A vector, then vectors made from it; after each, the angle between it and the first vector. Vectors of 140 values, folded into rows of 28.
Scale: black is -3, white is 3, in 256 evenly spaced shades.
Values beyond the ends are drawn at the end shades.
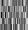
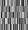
partly aligned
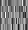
nearly opposite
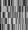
partly opposed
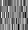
nearly opposite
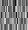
partly aligned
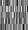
orthogonal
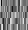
orthogonal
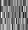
nearly opposite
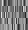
nearly opposite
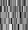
partly opposed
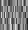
nearly opposite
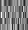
nearly opposite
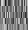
partly opposed
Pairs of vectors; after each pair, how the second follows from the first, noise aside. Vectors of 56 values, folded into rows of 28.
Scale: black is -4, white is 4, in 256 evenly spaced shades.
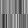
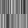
reversed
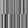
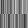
shuffled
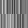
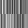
copied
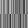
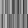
shuffled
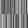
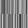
sign-scrambled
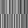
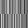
copied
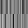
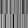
copied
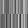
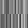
copied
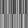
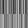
copied
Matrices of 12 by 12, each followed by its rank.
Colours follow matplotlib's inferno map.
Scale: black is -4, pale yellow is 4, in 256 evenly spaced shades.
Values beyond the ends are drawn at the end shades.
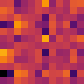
two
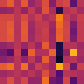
two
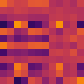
two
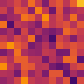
full rank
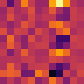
two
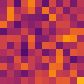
full rank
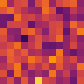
full rank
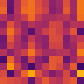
two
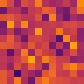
full rank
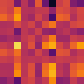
two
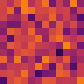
full rank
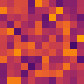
full rank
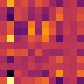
two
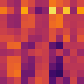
two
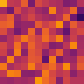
full rank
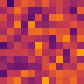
full rank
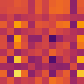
two
